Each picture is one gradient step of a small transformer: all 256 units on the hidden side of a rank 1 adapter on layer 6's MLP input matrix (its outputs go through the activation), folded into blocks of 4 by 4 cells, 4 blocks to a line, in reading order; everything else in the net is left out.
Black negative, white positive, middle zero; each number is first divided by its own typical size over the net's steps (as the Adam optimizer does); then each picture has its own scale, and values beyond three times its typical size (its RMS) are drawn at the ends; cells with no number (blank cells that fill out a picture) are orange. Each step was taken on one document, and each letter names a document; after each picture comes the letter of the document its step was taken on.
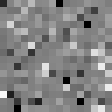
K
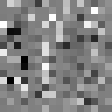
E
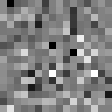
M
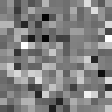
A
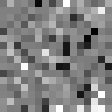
E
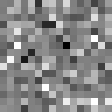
E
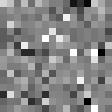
A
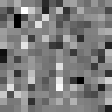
M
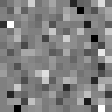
K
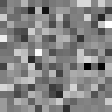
M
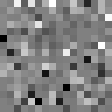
K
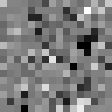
E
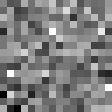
A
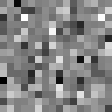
M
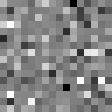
A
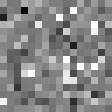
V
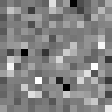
A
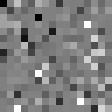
K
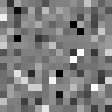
M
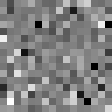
V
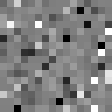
K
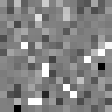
K
